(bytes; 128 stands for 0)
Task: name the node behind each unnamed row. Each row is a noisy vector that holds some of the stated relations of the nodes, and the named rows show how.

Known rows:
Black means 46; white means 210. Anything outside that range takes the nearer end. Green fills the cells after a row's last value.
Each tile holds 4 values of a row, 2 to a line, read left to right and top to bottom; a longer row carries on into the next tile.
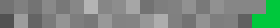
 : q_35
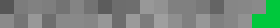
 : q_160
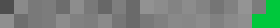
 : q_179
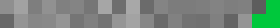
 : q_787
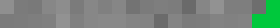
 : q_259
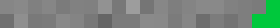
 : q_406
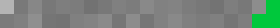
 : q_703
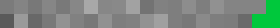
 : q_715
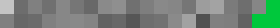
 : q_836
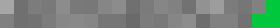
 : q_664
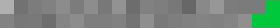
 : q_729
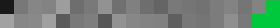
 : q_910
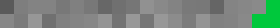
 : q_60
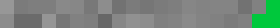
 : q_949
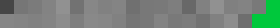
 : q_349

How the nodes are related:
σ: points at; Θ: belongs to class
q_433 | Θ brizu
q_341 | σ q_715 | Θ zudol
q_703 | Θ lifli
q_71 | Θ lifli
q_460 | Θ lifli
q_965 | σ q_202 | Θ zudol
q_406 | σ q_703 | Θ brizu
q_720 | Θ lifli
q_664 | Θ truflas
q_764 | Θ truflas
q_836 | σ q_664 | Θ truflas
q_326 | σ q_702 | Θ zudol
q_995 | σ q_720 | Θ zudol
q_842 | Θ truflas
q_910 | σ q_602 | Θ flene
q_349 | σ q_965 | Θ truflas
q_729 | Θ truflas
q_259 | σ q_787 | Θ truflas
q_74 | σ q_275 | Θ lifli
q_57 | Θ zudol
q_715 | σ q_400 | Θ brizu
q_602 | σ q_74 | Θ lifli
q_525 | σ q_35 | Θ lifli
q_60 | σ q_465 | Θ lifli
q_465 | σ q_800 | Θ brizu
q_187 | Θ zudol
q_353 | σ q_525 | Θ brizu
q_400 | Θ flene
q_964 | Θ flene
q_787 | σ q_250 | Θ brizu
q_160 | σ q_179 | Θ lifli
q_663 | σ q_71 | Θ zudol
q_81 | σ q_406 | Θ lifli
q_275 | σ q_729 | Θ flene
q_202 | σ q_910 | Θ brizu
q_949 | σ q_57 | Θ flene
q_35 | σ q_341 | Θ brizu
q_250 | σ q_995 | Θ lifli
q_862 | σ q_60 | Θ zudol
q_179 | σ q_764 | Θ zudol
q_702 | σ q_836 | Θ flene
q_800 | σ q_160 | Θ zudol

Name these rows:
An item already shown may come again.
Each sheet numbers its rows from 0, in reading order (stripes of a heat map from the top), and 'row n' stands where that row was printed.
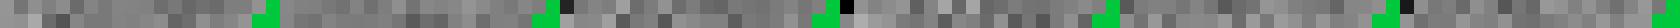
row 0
q_602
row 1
q_326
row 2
q_910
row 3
q_202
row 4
q_160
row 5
q_800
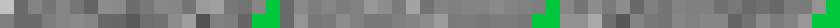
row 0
q_836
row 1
q_353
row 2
q_602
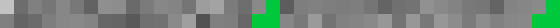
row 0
q_836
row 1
q_60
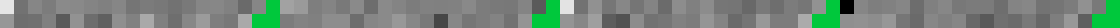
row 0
q_275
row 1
q_995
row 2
q_74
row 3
q_965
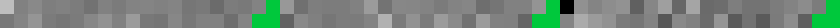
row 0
q_720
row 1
q_525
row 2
q_202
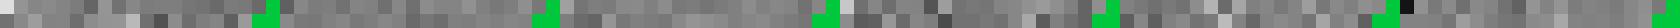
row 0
q_250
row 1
q_862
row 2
q_400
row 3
q_702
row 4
q_341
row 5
q_465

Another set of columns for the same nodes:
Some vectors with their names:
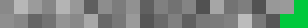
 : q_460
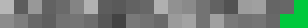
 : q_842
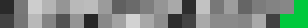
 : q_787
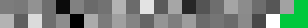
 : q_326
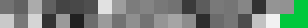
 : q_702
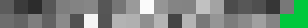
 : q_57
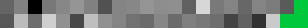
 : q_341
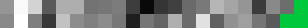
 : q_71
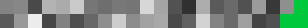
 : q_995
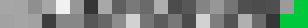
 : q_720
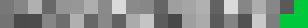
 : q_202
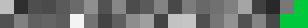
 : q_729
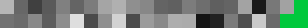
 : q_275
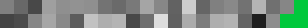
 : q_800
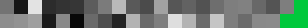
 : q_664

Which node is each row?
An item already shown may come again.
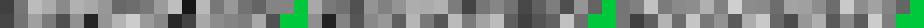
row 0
q_787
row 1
q_910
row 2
q_202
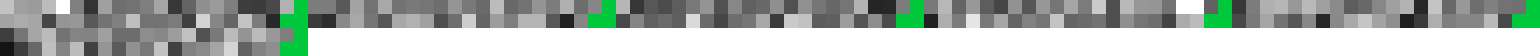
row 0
q_720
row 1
q_800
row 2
q_729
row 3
q_353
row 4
q_787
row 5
q_465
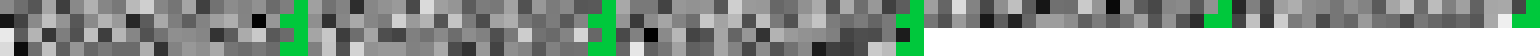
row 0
q_862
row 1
q_965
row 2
q_965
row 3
q_259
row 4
q_715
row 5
q_349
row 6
q_525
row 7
q_400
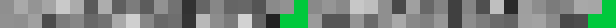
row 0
q_250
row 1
q_160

